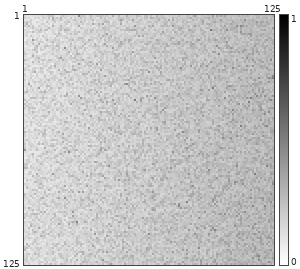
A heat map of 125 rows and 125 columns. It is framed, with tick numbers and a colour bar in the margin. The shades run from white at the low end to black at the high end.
Average level on the scale: 20%. Slope: up to the right. Grain: fine. Odd rows or columns: none. Stripes: none.
